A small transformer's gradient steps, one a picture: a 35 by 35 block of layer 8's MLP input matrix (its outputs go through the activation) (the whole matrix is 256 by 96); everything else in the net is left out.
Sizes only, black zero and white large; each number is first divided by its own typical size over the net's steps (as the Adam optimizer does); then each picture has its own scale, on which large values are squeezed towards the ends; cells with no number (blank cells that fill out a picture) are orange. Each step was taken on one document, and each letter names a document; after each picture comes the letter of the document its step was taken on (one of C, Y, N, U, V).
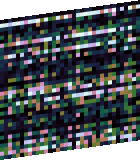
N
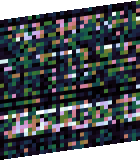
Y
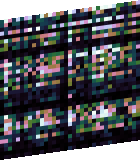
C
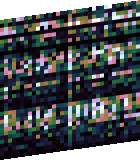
C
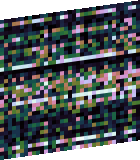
N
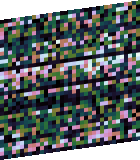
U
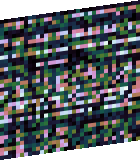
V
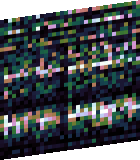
C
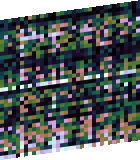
V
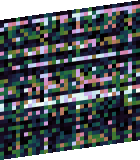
N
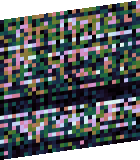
Y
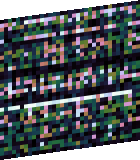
N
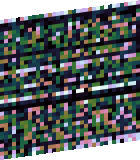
U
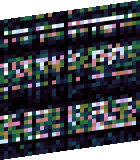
C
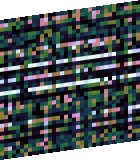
N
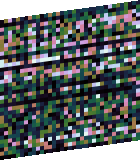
U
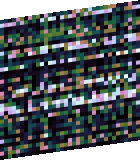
N
